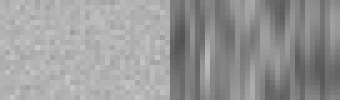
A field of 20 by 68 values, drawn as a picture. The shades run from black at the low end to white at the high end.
It is made of 1 by 2 panels. Panel 1,1: high, fine-grained, faint in contrast. Panel 1,2: middling, streaked downward.
